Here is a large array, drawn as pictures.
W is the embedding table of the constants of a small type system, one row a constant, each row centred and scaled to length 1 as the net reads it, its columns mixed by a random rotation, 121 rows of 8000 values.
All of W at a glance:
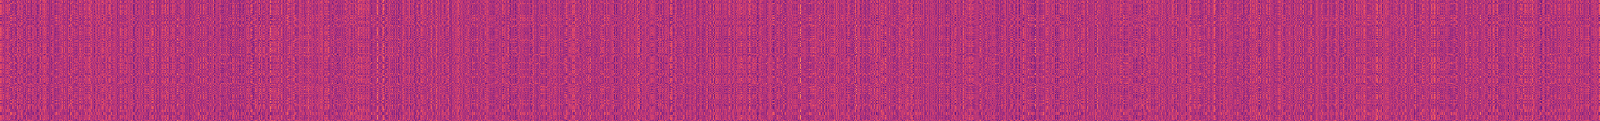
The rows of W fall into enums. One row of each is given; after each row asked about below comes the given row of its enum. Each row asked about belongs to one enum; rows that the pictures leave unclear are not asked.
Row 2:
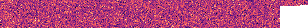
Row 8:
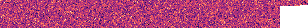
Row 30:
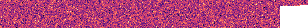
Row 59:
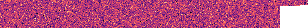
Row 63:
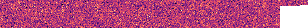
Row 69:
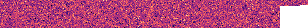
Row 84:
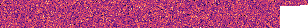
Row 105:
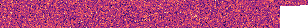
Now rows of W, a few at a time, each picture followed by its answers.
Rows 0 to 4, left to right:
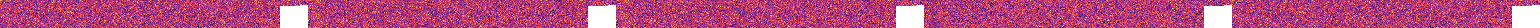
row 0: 8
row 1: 2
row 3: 69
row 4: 8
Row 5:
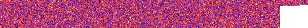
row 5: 30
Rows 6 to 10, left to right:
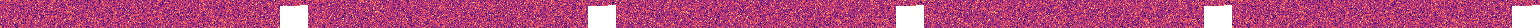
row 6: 30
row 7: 59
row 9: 8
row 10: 30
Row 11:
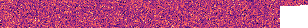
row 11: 2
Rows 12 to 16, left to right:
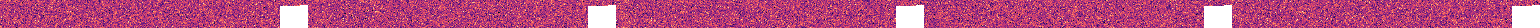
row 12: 30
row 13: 59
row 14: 2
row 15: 69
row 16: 8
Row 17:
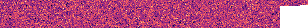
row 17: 69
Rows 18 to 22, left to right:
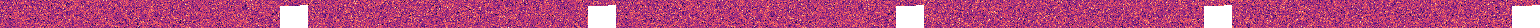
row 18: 69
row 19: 84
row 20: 69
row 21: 8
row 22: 30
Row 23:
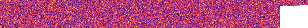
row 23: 30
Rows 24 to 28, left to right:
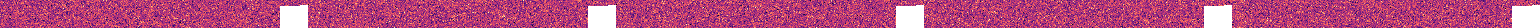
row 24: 69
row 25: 105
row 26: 84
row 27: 8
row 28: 2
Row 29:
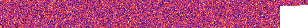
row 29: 30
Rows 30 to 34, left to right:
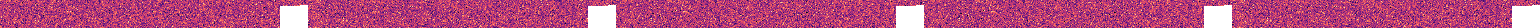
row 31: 2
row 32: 59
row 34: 2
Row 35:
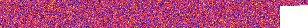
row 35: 30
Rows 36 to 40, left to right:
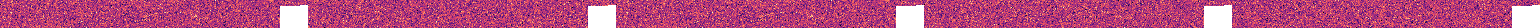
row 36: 105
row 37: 30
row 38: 105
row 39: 84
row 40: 69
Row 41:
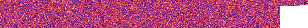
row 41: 59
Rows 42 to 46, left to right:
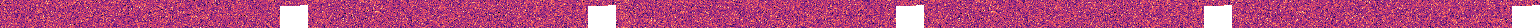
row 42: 84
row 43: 59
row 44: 2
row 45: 59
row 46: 8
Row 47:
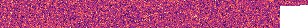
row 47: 105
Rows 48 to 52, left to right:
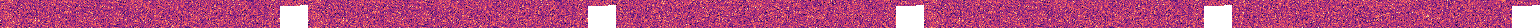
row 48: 2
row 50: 84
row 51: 2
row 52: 105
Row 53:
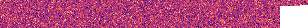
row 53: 8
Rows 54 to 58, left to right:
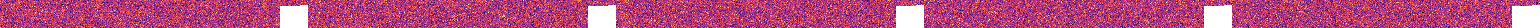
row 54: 63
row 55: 105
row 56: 2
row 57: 8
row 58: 59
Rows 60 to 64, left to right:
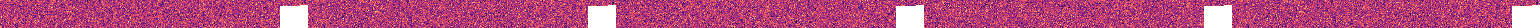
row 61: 59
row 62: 69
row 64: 59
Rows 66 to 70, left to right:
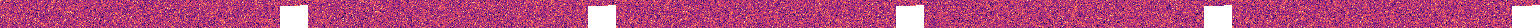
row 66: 8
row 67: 59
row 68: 30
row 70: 30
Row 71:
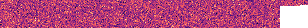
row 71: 2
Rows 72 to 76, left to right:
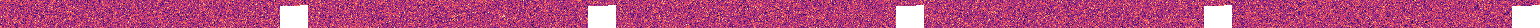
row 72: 30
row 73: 105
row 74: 84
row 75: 8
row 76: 69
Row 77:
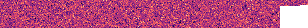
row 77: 69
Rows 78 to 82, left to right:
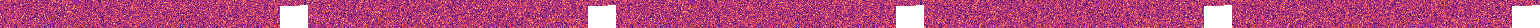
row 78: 59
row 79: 8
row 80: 59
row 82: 30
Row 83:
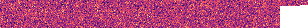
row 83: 63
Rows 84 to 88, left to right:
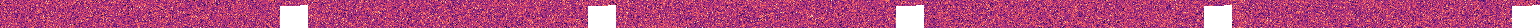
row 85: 8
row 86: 105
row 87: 69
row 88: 2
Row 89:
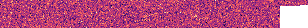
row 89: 105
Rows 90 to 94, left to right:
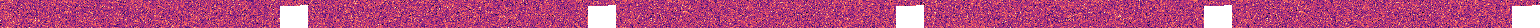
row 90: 2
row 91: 84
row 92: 59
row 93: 105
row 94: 59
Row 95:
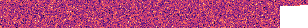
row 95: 30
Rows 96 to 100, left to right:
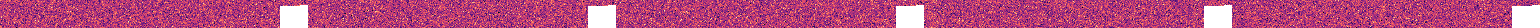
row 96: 30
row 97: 59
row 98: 8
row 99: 2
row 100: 69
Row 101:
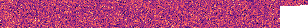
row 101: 2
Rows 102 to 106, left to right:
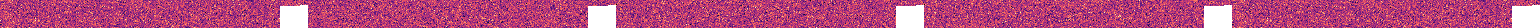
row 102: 2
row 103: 69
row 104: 84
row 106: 2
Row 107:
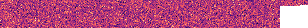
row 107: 2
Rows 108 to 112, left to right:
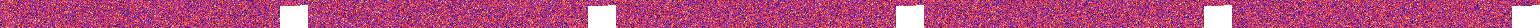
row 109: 8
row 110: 30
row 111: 30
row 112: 69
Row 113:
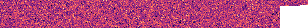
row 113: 69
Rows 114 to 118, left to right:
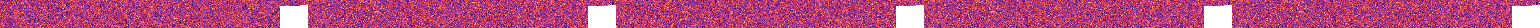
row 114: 69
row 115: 59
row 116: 30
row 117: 59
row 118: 59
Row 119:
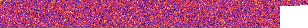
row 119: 8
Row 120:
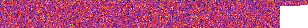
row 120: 84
